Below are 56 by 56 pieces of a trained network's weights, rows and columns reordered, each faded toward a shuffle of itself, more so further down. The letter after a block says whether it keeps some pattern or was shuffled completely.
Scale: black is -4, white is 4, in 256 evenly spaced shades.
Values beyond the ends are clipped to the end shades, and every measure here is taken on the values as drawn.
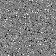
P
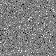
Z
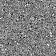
Z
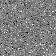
Z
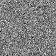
Z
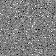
P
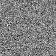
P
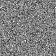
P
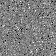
Z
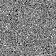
Z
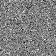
Z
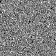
P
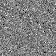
Z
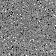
Z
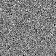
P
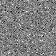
P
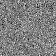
P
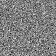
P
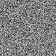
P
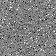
Z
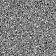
P
